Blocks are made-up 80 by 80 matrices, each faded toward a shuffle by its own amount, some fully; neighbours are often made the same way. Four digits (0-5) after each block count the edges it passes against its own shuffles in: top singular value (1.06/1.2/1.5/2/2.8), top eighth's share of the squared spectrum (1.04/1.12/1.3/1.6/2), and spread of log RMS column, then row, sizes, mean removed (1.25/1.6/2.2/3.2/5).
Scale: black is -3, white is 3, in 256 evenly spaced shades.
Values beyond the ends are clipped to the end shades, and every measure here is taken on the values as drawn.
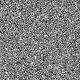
0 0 0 0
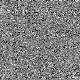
1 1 0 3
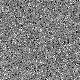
0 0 0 0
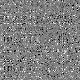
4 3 1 2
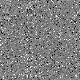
3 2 1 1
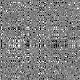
4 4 3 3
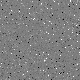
0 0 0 0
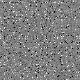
3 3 1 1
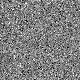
0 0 0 0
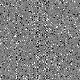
4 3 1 1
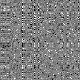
5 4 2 2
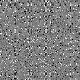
4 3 2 1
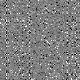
4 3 2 2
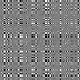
5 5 4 4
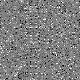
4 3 1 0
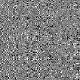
4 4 3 3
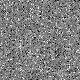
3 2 0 0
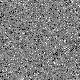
3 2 0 0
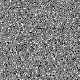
3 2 0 1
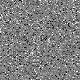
3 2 1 0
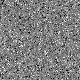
2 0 0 0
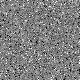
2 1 0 0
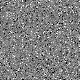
2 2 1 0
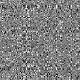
4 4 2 2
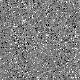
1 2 2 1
